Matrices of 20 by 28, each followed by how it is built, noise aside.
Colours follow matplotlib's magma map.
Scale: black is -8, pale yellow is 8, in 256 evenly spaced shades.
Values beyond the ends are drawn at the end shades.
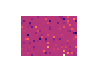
sparse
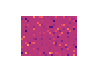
sparse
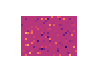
sparse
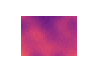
smooth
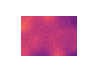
smooth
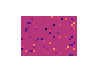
sparse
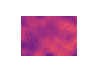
smooth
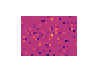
sparse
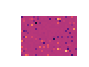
sparse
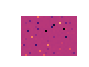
sparse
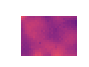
smooth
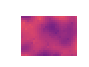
smooth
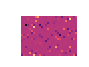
sparse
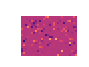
sparse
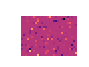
sparse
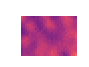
smooth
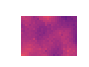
smooth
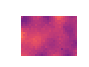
smooth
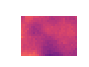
smooth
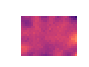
smooth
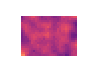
smooth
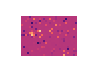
sparse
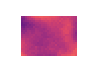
smooth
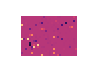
sparse
